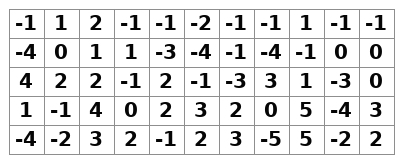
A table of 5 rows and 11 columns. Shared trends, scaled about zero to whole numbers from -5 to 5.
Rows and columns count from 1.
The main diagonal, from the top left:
-1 0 2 0 -1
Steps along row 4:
down up down up up down down up down up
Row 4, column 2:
-1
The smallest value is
-5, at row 5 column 8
